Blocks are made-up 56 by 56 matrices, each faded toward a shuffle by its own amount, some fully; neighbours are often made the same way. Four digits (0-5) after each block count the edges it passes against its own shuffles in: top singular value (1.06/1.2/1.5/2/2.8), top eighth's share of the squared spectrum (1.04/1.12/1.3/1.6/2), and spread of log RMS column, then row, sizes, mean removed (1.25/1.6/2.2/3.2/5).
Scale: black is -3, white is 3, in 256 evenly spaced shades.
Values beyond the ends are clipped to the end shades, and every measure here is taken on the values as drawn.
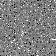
2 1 0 0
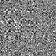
4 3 1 2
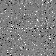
2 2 1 1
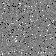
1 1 0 0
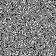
0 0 0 0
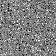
0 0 0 0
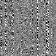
2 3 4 0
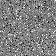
0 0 0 0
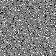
0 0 0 0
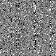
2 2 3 0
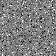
1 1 1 0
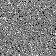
0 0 0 0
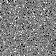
0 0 0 0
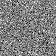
1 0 0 0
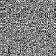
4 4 2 2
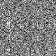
3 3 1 1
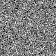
1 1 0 0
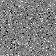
2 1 0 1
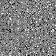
3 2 1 1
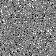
2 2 0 0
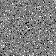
2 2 0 0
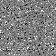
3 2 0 1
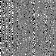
2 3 3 0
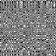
4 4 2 3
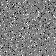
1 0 0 0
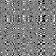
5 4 3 3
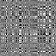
5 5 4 4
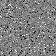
2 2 0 1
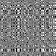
5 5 3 3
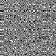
4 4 2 2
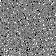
2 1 0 0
